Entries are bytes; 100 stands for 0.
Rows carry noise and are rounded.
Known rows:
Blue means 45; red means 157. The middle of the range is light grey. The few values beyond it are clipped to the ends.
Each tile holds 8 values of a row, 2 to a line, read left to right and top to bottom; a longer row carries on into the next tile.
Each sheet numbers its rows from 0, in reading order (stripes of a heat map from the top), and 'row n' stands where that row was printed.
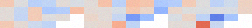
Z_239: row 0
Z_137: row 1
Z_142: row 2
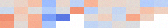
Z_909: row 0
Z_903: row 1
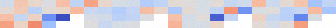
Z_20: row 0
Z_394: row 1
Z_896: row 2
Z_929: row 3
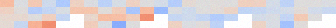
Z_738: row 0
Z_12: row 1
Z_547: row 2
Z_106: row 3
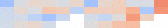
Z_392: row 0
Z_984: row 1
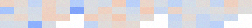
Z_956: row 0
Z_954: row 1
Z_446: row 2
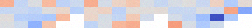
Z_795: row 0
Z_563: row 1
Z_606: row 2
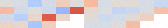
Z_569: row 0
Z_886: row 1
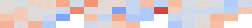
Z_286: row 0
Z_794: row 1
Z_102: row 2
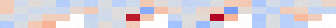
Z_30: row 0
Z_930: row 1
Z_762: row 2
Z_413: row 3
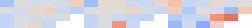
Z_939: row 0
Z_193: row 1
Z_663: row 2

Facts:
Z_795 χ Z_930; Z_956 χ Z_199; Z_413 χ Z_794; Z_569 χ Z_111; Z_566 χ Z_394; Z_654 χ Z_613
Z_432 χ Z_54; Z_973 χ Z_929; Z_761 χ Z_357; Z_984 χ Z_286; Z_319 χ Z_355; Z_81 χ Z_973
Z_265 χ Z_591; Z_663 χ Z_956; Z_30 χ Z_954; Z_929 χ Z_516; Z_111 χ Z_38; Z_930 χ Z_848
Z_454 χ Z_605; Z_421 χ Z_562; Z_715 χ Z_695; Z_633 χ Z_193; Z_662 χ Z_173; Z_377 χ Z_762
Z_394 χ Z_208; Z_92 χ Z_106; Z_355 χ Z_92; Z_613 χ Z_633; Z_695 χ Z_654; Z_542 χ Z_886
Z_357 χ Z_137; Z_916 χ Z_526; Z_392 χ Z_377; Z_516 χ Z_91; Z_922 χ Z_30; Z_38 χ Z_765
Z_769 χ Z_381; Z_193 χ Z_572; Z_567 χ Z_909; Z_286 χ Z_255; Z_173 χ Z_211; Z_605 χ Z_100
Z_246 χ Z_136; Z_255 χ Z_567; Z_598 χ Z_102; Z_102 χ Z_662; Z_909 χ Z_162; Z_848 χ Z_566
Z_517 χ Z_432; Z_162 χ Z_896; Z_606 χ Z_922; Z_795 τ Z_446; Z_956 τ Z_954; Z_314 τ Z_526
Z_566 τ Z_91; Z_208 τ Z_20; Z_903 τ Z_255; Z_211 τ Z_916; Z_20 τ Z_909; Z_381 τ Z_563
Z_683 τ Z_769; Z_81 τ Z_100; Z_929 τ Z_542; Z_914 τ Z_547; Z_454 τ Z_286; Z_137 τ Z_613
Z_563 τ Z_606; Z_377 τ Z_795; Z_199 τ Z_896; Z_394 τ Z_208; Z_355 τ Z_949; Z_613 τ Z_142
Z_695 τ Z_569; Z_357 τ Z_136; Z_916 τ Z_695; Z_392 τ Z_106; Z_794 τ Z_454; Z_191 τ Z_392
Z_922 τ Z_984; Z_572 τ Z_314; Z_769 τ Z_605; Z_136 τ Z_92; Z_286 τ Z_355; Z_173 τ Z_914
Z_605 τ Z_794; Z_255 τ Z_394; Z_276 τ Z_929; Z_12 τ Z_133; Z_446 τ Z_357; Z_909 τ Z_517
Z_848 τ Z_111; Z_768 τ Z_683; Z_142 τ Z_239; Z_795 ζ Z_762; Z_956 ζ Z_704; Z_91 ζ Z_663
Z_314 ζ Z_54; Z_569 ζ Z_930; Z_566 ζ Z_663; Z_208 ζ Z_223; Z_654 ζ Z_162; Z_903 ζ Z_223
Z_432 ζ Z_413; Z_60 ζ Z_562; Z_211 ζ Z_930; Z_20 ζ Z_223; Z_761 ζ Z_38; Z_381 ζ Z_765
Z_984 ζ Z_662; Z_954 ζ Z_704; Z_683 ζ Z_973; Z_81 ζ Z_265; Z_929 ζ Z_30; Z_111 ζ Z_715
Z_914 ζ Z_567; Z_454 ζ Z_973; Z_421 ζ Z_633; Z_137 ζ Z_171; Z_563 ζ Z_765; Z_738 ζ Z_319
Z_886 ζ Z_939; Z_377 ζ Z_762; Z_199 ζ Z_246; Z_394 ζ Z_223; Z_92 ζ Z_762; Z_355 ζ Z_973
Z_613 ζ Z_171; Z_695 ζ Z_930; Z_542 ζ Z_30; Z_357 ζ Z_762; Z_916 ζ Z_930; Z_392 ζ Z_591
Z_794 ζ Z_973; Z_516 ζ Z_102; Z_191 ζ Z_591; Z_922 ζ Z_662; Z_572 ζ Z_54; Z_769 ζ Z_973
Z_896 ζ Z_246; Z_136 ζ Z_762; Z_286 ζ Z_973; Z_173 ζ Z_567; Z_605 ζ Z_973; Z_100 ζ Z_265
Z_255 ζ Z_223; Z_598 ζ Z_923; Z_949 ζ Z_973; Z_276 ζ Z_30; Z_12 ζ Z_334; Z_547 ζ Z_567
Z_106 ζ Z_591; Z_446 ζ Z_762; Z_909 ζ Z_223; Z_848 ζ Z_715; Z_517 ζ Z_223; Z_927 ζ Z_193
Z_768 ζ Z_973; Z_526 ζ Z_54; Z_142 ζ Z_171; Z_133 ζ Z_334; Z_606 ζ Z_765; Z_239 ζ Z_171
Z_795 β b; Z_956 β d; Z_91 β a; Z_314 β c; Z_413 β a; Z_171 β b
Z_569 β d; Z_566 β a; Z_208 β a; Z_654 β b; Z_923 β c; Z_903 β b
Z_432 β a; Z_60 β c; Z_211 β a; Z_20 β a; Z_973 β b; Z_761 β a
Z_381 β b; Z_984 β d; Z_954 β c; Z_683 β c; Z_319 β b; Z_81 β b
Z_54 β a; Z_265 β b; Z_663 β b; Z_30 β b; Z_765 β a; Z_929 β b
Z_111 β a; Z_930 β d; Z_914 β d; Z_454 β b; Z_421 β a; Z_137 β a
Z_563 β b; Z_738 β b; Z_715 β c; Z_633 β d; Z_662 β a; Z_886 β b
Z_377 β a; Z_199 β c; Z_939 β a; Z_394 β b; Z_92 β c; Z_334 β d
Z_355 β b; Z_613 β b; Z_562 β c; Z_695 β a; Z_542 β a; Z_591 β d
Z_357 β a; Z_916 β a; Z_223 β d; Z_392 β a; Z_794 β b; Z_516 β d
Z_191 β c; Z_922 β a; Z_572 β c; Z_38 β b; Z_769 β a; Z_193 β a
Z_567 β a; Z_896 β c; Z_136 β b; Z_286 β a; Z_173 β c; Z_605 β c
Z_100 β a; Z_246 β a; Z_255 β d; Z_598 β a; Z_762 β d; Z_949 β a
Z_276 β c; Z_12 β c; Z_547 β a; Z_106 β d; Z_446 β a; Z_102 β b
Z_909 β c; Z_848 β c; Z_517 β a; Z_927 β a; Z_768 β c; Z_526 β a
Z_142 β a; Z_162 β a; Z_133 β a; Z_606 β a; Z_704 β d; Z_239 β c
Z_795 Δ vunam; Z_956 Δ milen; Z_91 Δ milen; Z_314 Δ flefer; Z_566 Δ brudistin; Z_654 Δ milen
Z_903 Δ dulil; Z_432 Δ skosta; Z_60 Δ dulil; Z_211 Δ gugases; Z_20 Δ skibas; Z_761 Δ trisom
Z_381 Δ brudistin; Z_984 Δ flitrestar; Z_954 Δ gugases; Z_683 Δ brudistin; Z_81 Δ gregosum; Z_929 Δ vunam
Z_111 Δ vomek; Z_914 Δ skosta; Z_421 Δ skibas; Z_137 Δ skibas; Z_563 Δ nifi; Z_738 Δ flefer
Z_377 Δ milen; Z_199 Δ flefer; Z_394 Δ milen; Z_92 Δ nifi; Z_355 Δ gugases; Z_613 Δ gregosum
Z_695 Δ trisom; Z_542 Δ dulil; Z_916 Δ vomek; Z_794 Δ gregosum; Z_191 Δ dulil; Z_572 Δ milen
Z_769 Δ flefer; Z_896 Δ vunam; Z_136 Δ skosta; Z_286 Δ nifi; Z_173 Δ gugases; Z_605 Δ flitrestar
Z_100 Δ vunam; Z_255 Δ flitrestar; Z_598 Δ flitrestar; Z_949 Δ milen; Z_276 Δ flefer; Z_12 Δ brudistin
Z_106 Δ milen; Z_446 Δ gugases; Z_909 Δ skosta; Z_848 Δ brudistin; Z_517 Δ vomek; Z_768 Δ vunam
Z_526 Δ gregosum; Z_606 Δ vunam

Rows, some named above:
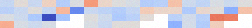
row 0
Z_606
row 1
Z_394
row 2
Z_171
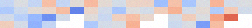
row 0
Z_100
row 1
Z_81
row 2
Z_381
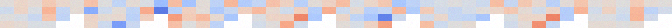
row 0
Z_914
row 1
Z_572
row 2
Z_92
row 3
Z_223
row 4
Z_929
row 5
Z_769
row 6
Z_223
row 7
Z_914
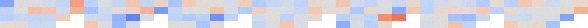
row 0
Z_598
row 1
Z_100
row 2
Z_111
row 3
Z_695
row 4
Z_171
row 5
Z_542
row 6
Z_208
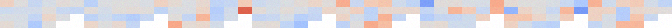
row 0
Z_106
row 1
Z_547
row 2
Z_605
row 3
Z_357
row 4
Z_563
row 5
Z_598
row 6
Z_191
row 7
Z_563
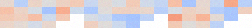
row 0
Z_683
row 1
Z_432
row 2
Z_92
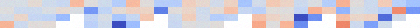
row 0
Z_769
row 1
Z_377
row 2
Z_211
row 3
Z_949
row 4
Z_768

